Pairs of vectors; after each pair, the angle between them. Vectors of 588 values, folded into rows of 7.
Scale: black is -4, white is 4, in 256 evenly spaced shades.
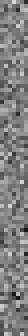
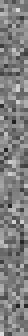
partly opposed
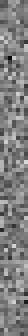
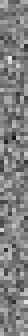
nearly opposite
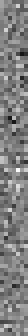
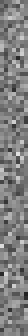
partly opposed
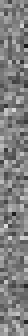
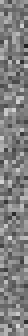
nearly parallel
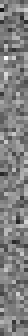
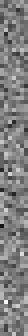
orthogonal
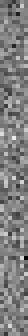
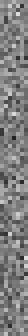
nearly opposite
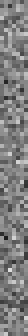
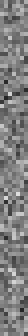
partly aligned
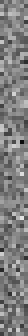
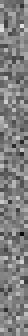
orthogonal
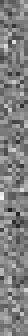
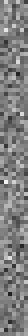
orthogonal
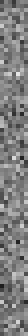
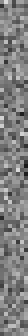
partly aligned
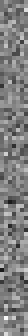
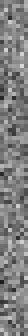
partly aligned
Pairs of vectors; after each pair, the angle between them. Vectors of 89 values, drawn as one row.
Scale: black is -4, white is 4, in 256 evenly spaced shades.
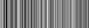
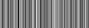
orthogonal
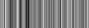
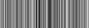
orthogonal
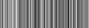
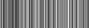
nearly opposite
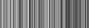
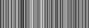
orthogonal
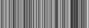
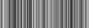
partly aligned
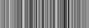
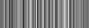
nearly opposite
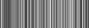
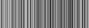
nearly opposite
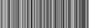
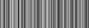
orthogonal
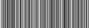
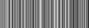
orthogonal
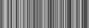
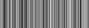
nearly opposite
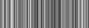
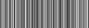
partly aligned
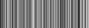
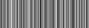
orthogonal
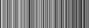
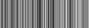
partly opposed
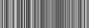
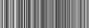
nearly parallel
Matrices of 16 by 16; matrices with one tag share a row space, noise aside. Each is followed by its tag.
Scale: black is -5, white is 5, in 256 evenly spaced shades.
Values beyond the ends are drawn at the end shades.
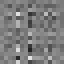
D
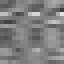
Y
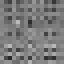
D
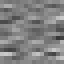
Y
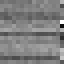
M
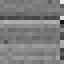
M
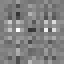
D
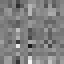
D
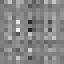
D
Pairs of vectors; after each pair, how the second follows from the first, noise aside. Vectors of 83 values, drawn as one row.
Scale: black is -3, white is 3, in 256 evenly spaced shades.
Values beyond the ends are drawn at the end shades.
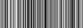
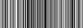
copied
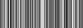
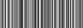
shuffled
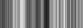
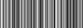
shuffled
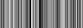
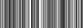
negated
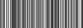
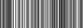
shuffled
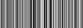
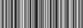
shuffled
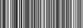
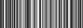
shuffled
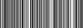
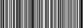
shuffled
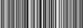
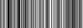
shuffled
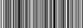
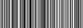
shuffled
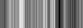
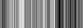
copied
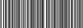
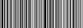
negated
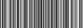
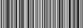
negated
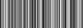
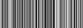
shuffled
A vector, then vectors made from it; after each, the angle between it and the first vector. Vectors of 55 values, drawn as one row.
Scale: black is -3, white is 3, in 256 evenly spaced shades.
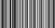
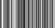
nearly opposite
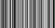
nearly parallel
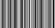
partly aligned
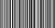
partly aligned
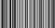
nearly parallel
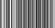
nearly opposite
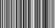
partly opposed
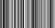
orthogonal
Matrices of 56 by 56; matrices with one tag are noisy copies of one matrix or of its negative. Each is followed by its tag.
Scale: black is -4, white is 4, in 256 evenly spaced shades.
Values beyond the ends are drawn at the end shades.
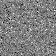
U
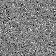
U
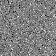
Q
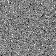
Q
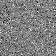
U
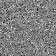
U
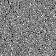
Q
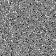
Q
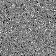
U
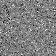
U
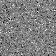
U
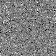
U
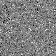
U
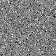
Q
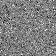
U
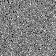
Q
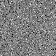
Q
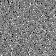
Q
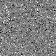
U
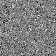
U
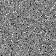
Q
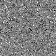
U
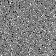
Q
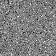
Q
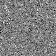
U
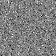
Q
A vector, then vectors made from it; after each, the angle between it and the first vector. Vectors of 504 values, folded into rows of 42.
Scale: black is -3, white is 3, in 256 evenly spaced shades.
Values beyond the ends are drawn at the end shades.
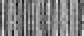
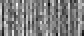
nearly opposite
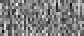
partly opposed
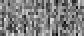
partly opposed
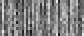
nearly parallel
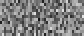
orthogonal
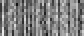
nearly parallel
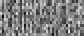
partly opposed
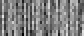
nearly parallel
